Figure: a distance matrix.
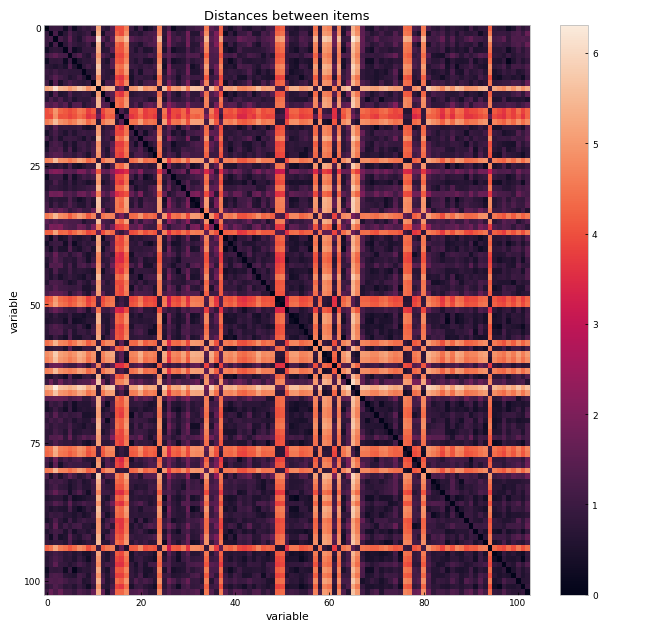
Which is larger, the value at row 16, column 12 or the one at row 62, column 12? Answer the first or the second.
the second
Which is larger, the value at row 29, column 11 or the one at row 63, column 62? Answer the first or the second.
the first
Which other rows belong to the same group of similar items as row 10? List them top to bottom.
0, 1, 2, 3, 4, 5, 6, 7, 8, 9, 12, 13, 14, 18, 19, 20, 21, 22, 23, 25, 26, 27, 28, 29, 30, 31, 32, 33, 35, 36, 38, 39, 40, 41, 42, 43, 44, 45, 46, 47, 48, 51, 52, 53, 54, 55, 56, 58, 61, 63, 64, 67, 68, 69, 70, 71, 72, 73, 74, 75, 78, 79, 81, 82, 83, 84, 85, 86, 87, 88, 89, 90, 91, 92, 93, 95, 96, 97, 98, 99, 100, 101, 102
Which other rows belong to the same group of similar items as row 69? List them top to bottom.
0, 1, 2, 3, 4, 5, 6, 7, 8, 9, 10, 12, 13, 14, 18, 19, 20, 21, 22, 23, 25, 26, 27, 28, 29, 30, 31, 32, 33, 35, 36, 38, 39, 40, 41, 42, 43, 44, 45, 46, 47, 48, 51, 52, 53, 54, 55, 56, 58, 61, 63, 64, 67, 68, 70, 71, 72, 73, 74, 75, 78, 79, 81, 82, 83, 84, 85, 86, 87, 88, 89, 90, 91, 92, 93, 95, 96, 97, 98, 99, 100, 101, 102
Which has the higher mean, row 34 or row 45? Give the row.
34
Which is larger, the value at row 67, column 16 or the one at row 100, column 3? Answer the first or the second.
the first
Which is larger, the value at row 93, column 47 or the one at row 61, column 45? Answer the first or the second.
the second
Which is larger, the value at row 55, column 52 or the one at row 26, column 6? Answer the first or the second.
the second
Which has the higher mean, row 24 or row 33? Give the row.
24
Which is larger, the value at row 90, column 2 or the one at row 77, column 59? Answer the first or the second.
the first
